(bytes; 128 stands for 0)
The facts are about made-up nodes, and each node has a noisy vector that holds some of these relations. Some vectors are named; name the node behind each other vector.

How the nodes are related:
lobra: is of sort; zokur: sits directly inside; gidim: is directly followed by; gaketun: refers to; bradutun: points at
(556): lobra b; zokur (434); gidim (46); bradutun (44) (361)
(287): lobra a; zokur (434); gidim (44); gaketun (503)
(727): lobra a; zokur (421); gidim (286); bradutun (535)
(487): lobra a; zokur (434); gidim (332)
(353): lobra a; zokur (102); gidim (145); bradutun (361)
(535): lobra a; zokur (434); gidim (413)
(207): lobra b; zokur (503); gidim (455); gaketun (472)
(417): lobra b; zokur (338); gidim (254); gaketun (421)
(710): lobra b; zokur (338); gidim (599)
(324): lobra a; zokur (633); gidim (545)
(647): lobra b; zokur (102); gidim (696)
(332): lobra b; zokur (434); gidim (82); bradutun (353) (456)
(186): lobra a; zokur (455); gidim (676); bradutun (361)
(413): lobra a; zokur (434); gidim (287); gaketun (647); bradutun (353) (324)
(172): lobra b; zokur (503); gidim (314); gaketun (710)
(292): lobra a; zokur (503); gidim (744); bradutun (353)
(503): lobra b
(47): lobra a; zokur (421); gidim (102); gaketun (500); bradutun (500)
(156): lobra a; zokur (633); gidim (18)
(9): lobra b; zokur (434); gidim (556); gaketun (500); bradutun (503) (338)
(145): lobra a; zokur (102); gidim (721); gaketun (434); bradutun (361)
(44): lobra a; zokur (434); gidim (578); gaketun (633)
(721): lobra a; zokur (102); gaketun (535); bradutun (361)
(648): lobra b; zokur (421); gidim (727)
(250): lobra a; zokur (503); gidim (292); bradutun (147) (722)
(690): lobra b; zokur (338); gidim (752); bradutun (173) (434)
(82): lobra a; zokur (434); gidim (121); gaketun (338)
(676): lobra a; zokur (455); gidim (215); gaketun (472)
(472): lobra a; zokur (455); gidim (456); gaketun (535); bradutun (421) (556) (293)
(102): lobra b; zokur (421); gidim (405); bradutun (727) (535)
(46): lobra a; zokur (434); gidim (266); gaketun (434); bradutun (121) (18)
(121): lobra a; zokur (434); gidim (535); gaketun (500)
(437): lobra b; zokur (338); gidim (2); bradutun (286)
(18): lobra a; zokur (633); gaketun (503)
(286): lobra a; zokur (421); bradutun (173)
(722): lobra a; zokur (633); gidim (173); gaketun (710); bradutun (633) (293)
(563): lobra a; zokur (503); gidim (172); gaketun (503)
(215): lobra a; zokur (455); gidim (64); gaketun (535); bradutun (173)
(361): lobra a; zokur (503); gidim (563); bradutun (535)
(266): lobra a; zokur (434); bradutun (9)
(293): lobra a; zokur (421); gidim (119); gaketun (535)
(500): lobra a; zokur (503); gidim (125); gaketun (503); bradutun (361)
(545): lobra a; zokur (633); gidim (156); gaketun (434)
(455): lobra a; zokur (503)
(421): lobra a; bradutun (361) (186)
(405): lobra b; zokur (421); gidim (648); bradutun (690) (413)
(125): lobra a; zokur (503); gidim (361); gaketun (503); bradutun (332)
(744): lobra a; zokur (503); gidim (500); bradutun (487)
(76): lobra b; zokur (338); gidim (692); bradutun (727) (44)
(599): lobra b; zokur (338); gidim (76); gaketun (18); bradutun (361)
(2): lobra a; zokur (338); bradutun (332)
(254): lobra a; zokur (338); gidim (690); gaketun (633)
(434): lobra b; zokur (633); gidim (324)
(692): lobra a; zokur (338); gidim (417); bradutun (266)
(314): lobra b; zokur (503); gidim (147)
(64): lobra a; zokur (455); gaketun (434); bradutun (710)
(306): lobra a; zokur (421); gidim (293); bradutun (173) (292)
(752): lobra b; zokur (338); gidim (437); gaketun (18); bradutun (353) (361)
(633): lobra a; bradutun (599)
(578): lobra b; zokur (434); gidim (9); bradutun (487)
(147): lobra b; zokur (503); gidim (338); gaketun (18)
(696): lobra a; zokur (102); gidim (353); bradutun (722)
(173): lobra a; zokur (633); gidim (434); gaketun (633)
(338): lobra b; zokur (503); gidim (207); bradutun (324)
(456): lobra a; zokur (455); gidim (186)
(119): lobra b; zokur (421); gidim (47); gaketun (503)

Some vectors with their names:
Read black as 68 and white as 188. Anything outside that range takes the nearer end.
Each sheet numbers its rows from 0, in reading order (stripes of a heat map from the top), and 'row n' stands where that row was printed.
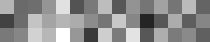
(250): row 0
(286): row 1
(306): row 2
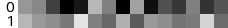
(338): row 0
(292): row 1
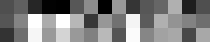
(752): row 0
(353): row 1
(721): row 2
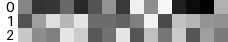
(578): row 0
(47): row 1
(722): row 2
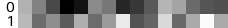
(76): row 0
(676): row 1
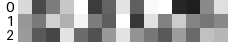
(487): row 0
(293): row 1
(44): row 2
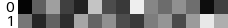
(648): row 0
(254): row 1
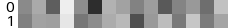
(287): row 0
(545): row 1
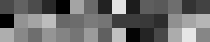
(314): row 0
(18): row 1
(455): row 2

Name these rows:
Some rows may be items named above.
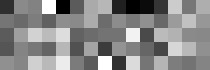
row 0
(46)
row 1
(361)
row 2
(47)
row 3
(563)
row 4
(293)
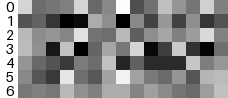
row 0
(472)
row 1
(690)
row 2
(292)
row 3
(556)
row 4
(2)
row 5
(44)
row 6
(156)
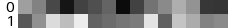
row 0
(599)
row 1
(47)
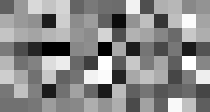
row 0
(47)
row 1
(692)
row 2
(324)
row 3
(437)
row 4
(173)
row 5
(535)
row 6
(503)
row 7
(64)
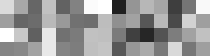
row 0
(535)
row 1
(633)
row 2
(266)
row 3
(545)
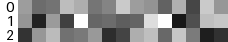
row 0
(633)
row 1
(744)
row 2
(119)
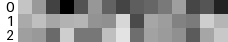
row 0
(710)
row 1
(324)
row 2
(413)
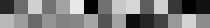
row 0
(647)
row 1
(455)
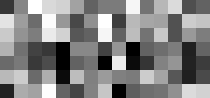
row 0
(145)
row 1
(82)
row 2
(722)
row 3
(207)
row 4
(147)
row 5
(434)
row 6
(121)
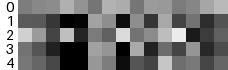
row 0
(156)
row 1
(690)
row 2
(332)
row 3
(437)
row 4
(417)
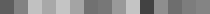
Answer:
(421)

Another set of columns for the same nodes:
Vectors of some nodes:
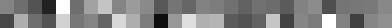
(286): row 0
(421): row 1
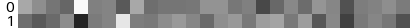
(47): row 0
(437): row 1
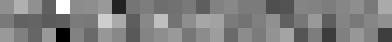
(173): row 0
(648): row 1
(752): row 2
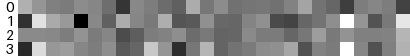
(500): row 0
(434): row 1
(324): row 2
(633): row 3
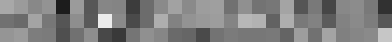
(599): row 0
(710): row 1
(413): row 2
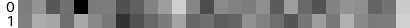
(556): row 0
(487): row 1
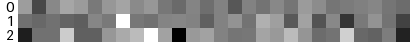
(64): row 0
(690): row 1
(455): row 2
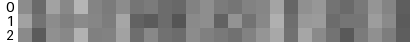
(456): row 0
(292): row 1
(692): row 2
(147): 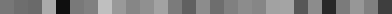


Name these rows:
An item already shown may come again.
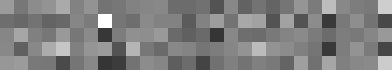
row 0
(545)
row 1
(690)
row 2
(18)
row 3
(254)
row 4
(413)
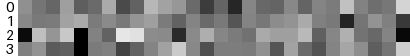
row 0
(46)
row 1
(563)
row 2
(503)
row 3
(556)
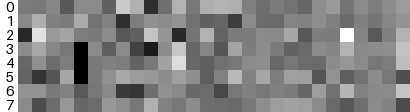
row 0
(647)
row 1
(18)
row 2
(633)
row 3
(332)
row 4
(578)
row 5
(207)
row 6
(413)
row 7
(2)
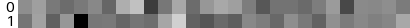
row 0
(119)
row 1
(9)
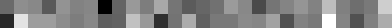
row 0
(535)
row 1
(633)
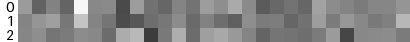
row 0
(293)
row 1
(722)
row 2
(119)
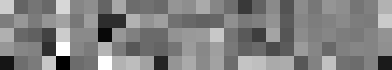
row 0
(145)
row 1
(44)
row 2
(721)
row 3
(306)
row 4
(338)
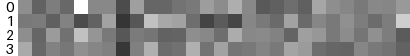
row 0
(293)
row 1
(266)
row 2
(472)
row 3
(361)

